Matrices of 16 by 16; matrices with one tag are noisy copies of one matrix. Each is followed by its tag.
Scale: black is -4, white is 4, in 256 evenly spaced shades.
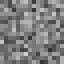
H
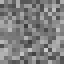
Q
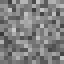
H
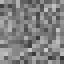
Q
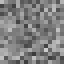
Q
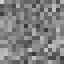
Q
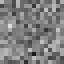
Q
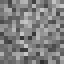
H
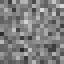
H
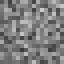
H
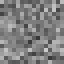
Q
